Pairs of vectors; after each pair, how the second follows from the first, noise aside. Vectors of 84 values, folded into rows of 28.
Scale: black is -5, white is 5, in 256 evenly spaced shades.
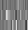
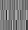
sign-scrambled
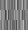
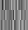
wrapped around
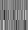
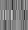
wrapped around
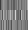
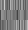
wrapped around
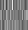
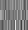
reversed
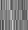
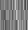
reversed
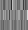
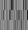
sign-scrambled
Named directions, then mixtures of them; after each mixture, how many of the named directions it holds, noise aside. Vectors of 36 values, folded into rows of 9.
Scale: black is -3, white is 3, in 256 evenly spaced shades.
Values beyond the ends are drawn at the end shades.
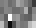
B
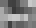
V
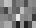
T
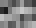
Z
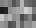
one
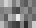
three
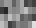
three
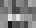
three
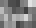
two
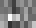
three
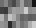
two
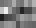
one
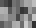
three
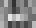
three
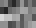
two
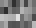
three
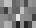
one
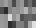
three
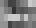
one
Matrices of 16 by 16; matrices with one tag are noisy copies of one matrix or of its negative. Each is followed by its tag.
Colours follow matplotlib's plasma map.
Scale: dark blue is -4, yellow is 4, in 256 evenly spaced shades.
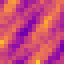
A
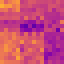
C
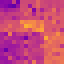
C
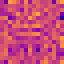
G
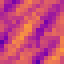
A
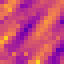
A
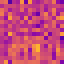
G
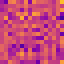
G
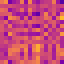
G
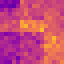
C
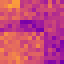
C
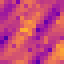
A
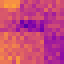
C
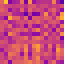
G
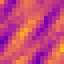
A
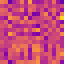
G
